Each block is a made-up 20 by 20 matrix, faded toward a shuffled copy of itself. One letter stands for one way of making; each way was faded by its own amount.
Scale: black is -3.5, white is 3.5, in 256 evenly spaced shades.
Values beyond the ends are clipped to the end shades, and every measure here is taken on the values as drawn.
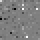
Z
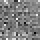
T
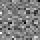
T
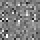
T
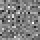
T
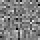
T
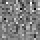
T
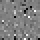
Z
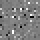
Z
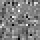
T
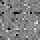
Z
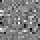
T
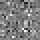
T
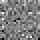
T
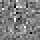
T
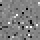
Z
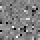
Z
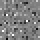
Z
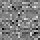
T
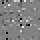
Z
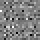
T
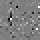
Z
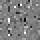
Z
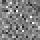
T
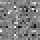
T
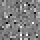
Z
